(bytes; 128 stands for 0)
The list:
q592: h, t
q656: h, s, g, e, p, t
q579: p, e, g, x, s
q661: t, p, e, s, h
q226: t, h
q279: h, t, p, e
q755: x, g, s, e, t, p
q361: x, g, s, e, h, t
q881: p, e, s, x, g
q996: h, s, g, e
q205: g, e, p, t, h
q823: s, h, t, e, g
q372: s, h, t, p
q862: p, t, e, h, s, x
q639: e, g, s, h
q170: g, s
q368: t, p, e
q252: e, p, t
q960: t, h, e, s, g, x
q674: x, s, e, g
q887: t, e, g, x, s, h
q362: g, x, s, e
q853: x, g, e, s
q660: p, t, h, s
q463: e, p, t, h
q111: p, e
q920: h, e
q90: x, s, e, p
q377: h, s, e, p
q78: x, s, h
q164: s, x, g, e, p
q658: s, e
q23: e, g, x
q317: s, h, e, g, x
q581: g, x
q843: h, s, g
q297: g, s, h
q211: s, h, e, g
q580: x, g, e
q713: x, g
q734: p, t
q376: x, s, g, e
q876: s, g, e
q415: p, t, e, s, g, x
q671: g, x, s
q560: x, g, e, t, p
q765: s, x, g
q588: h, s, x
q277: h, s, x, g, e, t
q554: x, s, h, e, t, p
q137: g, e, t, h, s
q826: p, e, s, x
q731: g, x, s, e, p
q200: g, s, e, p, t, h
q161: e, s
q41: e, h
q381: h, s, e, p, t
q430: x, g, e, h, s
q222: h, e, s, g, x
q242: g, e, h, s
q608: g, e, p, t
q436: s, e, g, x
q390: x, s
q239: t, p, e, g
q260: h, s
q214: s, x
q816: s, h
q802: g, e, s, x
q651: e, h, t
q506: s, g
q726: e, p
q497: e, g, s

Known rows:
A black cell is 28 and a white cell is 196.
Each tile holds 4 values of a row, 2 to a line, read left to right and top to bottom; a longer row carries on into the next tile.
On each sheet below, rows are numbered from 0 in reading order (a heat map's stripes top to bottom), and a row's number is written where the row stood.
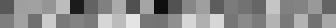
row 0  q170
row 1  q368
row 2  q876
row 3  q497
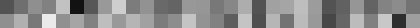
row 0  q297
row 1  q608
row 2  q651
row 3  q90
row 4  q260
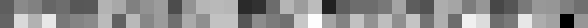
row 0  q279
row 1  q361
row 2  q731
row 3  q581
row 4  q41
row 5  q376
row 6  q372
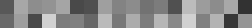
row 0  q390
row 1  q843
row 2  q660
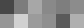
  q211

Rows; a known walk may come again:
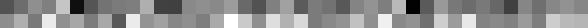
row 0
q297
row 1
q78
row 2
q23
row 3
q876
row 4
q200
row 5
q996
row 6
q222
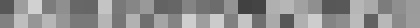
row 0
q608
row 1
q497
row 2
q463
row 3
q674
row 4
q361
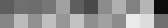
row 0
q41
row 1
q362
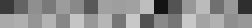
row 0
q317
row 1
q137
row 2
q239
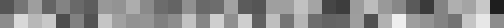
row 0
q658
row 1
q726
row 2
q639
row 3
q554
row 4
q713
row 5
q802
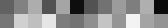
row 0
q368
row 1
q205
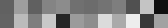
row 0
q260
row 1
q661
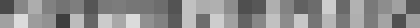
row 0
q823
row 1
q920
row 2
q755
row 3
q277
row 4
q161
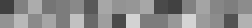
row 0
q765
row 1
q390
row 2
q211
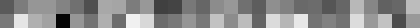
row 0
q372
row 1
q376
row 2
q588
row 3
q279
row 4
q656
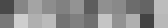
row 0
q164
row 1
q592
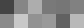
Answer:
q506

